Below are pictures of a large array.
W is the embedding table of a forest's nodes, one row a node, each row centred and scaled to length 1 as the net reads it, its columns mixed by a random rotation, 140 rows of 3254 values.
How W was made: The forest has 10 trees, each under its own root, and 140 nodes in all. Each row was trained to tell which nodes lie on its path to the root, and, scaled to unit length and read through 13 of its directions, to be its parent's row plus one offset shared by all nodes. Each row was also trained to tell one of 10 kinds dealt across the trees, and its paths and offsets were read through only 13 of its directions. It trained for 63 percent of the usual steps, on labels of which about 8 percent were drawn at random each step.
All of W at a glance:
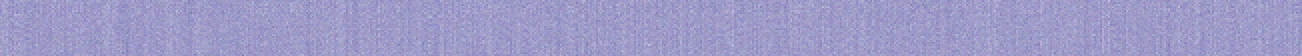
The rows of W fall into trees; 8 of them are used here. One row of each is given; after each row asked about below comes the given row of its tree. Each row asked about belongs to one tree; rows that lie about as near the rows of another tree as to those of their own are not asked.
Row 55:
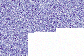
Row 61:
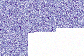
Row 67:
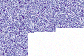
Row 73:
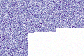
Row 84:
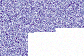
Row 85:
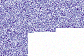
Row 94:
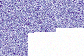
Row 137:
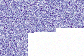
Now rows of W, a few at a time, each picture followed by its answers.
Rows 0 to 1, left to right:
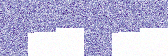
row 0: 67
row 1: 85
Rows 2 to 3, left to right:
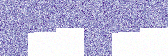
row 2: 61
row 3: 67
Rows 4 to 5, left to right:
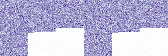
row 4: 85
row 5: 73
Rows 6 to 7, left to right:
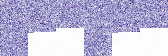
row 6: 55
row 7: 137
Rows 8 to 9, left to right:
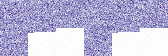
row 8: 73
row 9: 137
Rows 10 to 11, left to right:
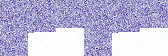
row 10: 137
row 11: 67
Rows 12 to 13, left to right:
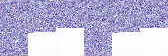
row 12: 73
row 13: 67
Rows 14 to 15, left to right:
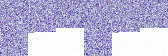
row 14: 84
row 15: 67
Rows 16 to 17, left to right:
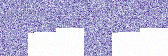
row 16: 67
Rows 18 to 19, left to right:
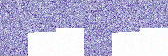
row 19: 73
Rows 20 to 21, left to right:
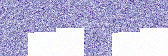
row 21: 137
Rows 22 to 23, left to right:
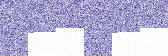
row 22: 84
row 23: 61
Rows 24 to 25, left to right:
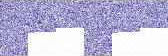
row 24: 94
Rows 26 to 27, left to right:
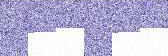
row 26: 84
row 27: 84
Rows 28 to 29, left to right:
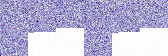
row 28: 84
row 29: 73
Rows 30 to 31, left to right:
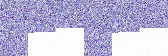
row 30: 137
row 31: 67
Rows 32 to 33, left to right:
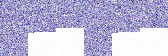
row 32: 67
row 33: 137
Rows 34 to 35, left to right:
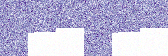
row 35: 85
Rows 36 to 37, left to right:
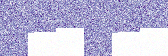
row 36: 85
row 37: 61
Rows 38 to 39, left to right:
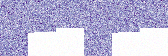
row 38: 55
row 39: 137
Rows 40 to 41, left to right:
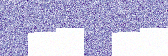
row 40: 73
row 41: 85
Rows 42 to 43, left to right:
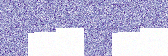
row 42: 137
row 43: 61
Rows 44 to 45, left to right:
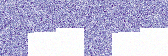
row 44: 85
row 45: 67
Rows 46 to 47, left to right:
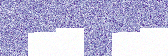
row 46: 84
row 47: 61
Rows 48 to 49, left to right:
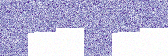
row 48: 73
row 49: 137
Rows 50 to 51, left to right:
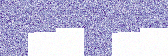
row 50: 84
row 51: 85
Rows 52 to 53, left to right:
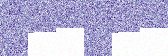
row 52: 61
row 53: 67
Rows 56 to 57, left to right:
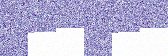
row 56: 85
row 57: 67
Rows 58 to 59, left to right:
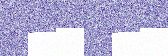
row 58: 85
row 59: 73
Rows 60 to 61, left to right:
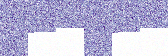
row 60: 137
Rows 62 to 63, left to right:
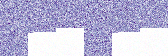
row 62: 85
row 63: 61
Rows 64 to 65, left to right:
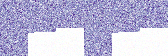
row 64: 55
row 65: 94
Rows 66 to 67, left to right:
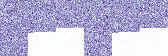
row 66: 61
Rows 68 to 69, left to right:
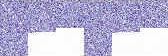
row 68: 67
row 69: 61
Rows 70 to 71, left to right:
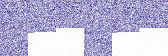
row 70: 73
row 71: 84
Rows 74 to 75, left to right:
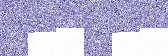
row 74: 94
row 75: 73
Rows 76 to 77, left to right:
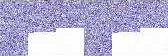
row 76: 137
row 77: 61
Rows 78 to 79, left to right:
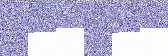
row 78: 61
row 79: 73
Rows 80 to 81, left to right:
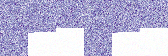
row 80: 61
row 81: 61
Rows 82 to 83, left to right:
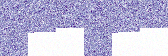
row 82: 67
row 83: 73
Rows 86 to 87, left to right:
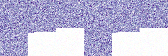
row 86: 67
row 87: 84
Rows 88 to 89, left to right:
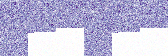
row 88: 73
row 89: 67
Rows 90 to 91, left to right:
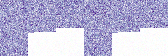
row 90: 84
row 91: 55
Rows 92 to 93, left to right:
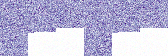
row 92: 67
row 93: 61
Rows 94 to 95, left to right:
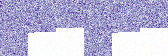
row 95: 73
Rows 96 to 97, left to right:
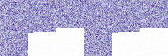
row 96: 61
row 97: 73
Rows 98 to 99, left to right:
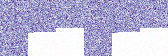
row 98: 61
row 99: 61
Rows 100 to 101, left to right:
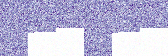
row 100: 67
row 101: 73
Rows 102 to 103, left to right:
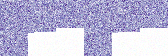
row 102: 73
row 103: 85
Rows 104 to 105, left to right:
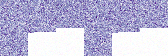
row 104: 84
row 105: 137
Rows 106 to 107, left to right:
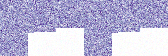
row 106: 137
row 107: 73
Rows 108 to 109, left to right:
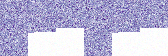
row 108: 73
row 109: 67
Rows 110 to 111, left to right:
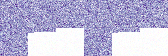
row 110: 85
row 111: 137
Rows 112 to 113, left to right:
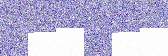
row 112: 137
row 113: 85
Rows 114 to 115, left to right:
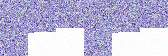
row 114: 137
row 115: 67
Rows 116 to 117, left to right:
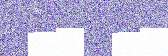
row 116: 85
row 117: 61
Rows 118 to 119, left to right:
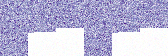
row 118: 84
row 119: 55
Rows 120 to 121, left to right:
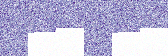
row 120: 67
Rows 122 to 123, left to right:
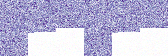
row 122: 137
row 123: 85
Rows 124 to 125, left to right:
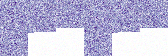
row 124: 55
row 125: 137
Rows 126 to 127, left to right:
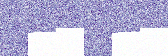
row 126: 61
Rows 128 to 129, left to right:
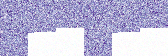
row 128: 73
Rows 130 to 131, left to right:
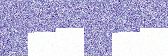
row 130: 85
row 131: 61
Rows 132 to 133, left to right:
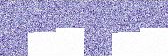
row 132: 85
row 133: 137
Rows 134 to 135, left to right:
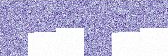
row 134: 84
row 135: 85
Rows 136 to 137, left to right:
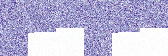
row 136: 55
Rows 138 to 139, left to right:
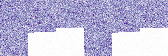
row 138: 94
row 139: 55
